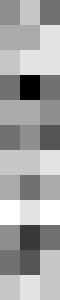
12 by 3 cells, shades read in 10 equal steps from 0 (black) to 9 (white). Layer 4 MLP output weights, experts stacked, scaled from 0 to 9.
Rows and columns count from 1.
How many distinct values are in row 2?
2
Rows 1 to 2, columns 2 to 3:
7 4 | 6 8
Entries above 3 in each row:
3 3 3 2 3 2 3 3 3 2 2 3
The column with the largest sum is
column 3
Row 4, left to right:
4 0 4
